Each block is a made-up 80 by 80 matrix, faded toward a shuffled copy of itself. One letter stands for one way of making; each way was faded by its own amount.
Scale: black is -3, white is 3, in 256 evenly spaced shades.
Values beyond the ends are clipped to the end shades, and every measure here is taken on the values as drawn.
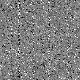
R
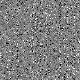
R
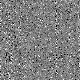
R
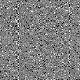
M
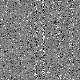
R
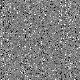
R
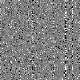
M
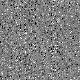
R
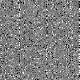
M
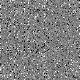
R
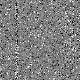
R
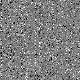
R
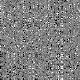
M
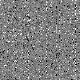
R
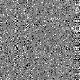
M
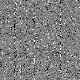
R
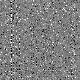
R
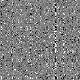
M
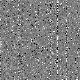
R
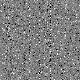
R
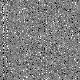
R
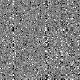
M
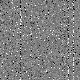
R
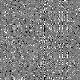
M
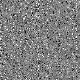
R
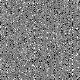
R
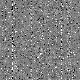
R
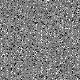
R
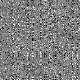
M
